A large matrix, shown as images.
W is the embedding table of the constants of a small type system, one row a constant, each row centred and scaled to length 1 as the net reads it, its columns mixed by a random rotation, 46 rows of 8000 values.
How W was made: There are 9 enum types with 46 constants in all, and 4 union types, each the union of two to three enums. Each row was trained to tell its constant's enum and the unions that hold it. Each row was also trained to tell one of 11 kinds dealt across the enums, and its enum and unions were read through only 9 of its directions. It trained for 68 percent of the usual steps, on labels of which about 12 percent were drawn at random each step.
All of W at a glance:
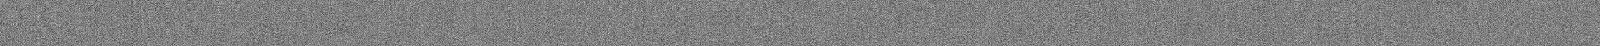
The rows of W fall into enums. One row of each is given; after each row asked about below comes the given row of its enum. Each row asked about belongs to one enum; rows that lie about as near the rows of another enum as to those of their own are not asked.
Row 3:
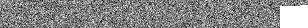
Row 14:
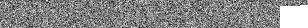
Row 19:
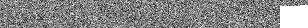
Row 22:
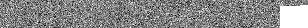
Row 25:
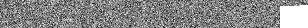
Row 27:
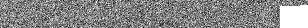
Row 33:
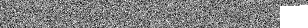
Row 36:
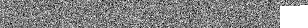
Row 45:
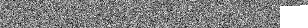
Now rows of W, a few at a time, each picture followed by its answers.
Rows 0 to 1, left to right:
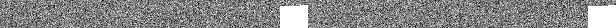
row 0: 36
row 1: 27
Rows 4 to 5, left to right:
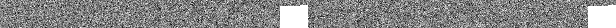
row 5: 33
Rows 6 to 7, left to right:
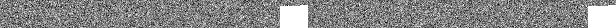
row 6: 14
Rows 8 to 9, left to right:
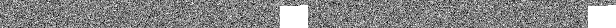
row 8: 22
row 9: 36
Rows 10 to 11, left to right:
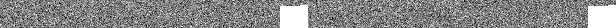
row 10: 22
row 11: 25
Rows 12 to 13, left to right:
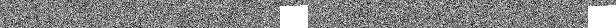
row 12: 14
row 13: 22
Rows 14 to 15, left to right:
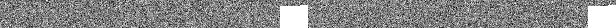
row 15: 27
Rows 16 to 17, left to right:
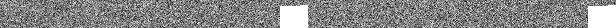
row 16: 19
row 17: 25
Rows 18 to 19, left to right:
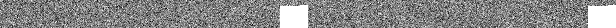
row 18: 36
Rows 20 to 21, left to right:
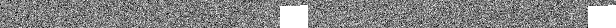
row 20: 14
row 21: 45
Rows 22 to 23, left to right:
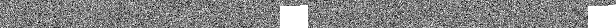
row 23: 25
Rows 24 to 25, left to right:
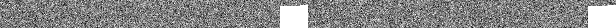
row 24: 25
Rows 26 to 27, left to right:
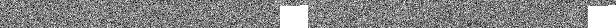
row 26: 19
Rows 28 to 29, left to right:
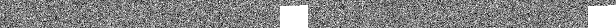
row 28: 36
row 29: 14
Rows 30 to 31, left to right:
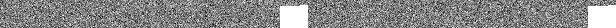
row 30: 33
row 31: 14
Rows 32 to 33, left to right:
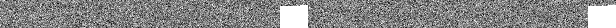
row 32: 45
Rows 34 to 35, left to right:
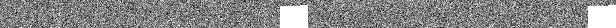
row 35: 25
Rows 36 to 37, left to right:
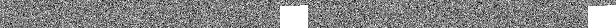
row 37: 36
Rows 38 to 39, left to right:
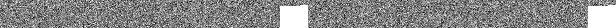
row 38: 27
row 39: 14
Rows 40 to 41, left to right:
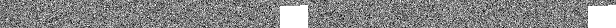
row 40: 36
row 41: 25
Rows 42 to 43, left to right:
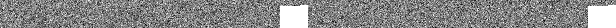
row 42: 27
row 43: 19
